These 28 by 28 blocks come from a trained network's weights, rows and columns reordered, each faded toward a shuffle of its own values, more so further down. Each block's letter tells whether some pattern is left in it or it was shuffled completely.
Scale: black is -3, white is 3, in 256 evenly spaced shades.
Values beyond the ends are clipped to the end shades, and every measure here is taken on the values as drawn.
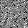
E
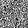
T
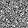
T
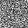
E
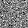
T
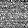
E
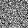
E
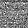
E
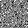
T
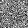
T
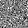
T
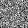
T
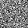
T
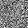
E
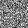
T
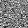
E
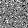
T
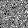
T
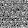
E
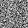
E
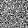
T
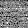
E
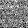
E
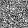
T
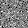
T
